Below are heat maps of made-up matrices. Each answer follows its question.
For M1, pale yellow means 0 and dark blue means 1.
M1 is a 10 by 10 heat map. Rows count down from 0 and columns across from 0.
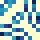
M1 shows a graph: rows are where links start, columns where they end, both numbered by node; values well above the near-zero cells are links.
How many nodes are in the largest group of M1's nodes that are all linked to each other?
5
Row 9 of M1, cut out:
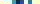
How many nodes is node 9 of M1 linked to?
4
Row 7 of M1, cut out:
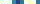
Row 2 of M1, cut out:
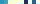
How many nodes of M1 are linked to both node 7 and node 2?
0
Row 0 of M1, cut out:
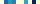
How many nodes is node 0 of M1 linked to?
5
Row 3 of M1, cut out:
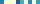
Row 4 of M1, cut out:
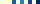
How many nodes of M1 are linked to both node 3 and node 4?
3
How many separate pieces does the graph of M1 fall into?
1
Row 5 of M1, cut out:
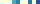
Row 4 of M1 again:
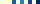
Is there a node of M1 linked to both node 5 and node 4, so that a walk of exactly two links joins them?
yes
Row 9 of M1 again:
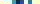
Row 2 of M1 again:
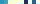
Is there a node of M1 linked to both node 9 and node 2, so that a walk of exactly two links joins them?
no
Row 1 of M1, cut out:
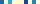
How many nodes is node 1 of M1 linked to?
4
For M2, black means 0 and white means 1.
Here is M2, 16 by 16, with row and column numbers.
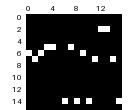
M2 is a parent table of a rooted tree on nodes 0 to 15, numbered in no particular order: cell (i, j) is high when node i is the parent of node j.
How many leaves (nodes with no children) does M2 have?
11
